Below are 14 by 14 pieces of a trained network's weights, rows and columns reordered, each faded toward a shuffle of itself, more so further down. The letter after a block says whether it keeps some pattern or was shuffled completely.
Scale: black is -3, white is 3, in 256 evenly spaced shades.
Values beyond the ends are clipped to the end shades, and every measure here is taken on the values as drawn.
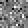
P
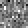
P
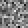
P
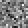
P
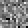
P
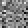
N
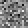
P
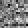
N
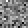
P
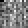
N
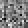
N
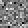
P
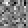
N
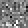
P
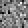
P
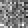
N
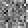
N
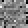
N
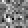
N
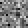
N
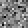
P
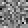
P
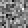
P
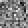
P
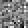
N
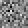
N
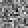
P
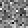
P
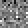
P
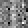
N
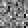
P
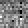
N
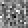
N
